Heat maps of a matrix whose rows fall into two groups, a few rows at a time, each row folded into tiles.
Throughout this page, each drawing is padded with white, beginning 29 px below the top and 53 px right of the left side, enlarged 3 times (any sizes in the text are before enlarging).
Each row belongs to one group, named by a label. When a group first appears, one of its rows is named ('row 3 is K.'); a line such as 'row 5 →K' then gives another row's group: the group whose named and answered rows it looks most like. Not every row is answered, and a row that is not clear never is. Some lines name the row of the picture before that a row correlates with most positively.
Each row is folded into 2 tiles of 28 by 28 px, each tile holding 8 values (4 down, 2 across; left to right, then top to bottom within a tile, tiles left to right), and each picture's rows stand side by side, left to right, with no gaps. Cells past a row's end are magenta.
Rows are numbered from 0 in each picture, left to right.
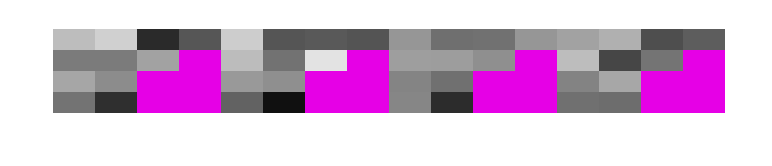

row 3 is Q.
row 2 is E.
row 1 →E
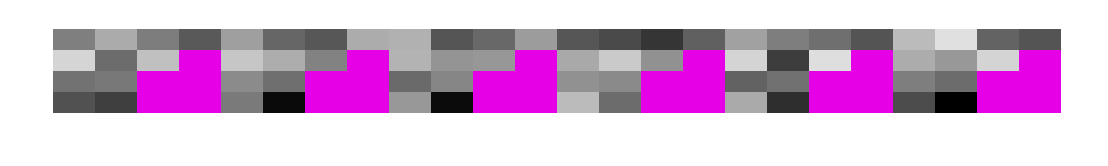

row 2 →E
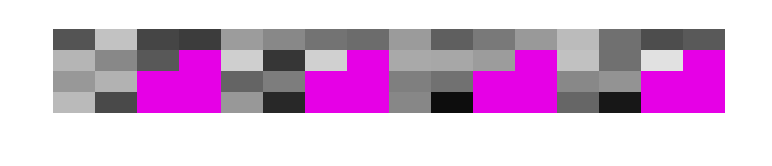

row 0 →Q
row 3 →E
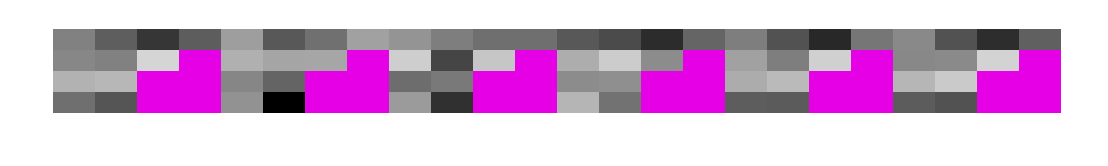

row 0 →E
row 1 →E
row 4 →E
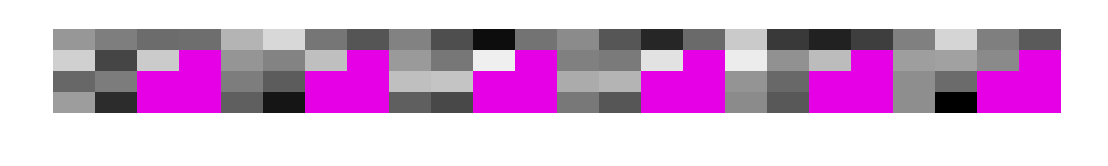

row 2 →E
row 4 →E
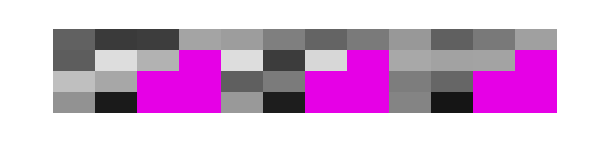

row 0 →E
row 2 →E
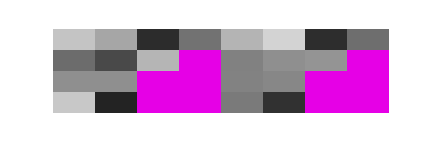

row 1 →Q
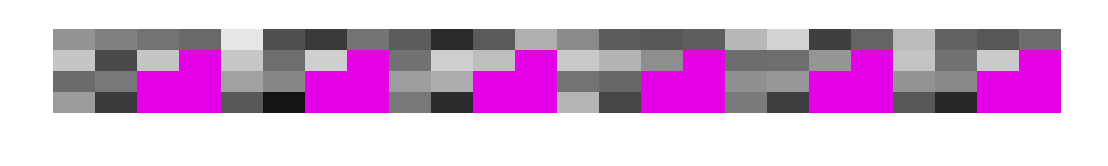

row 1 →E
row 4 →Q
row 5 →E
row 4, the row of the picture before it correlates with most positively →1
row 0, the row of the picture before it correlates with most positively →0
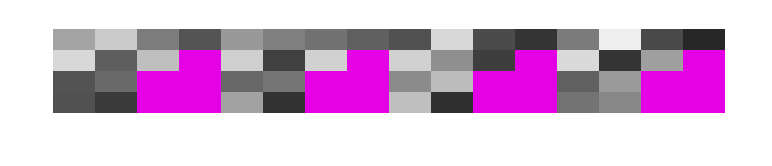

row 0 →Q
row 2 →Q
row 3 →Q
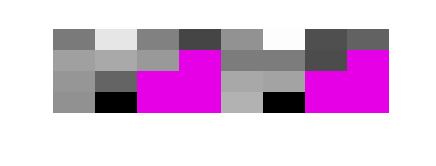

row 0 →Q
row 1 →Q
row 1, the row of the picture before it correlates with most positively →2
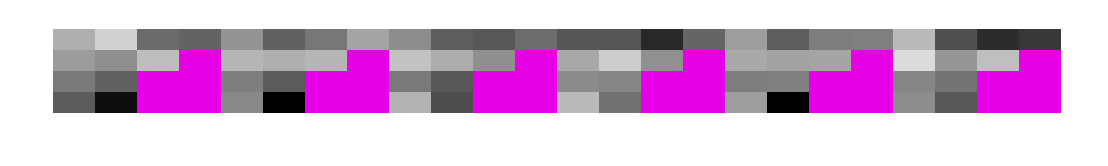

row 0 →Q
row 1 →E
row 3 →E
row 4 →E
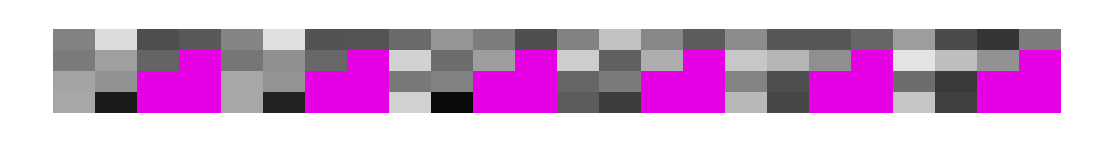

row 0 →Q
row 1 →Q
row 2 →Q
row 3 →Q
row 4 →E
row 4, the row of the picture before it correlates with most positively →2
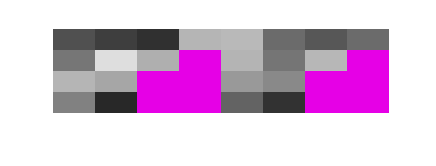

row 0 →E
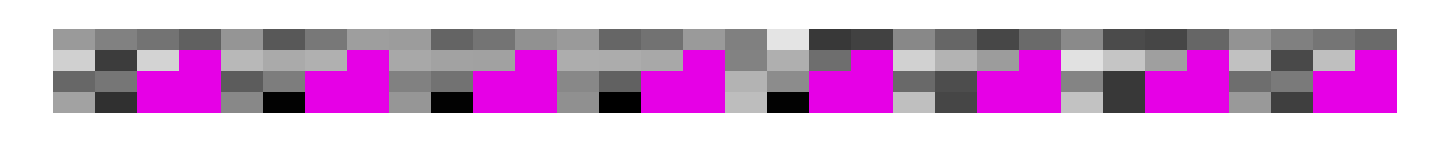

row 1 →E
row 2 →E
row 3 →E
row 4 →Q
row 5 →E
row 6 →E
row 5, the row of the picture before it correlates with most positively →1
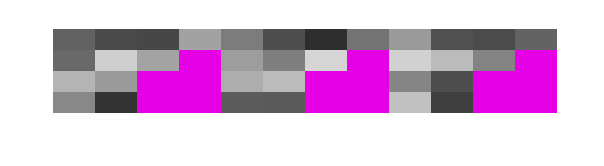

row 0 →E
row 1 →E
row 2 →E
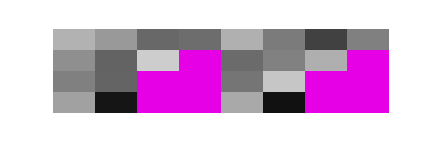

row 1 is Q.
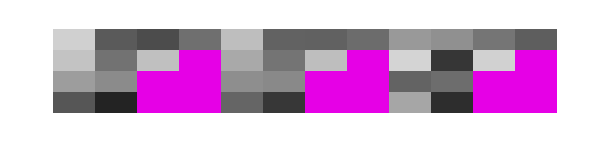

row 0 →E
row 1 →E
